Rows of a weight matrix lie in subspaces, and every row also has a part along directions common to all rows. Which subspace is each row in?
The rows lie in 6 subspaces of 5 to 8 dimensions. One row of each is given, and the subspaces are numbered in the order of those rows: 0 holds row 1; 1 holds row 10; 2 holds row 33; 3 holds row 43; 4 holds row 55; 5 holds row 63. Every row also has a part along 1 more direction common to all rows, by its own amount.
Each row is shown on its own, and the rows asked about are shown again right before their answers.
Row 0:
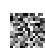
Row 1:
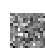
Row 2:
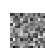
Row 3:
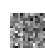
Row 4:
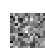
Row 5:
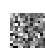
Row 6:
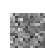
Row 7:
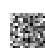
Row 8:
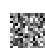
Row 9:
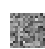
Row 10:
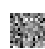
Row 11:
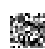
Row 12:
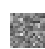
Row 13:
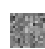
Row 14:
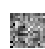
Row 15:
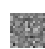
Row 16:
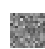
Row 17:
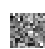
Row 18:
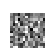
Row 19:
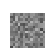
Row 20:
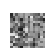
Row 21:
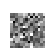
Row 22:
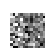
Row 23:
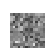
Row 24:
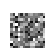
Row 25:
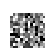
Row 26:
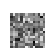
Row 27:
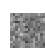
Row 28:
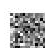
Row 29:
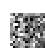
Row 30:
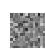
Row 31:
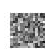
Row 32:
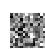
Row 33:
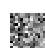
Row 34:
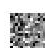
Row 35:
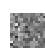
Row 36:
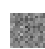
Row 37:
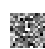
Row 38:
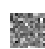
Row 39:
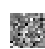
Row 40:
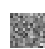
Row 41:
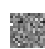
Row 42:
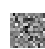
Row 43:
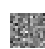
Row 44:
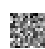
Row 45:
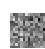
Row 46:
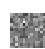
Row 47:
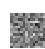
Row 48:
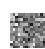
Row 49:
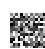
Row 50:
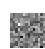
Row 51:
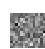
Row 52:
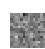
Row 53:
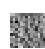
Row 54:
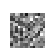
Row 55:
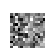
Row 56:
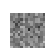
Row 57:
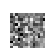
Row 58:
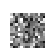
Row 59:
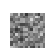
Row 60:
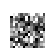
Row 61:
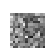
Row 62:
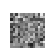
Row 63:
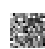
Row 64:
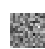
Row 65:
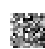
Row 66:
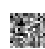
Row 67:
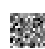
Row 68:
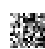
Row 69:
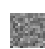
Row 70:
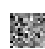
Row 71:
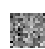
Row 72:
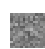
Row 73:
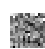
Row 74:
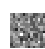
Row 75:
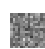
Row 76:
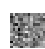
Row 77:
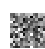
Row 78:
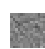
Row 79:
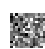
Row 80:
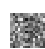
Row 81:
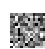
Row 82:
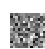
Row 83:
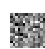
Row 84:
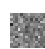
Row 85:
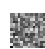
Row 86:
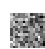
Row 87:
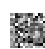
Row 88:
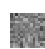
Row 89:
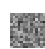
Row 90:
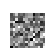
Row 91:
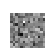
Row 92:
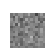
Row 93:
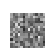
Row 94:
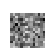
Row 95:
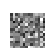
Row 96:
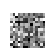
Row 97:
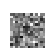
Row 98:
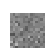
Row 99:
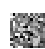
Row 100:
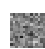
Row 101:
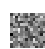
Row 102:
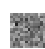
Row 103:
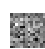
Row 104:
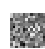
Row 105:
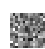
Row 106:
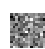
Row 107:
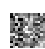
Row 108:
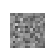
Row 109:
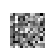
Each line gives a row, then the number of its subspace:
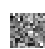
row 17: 4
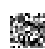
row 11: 3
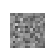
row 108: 5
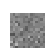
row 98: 0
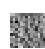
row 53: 4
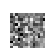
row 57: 1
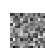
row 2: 0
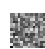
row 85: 1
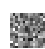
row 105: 2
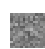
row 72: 4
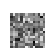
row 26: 4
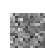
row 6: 0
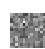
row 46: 0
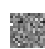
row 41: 1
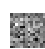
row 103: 5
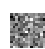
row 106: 4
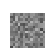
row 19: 0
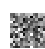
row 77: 3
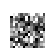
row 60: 3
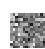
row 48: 1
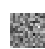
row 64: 2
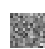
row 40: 4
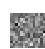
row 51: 0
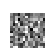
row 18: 4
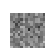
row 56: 5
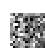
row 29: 5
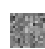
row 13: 4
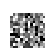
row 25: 4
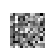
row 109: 4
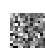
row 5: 4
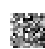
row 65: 2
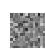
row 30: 0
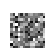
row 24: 2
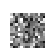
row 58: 1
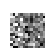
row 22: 4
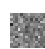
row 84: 1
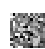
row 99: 3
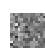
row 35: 2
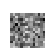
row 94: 5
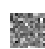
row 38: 0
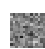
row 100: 3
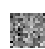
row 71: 5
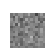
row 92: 3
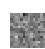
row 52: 0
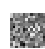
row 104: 5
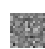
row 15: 4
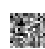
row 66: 0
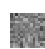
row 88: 1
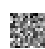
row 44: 3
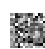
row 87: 3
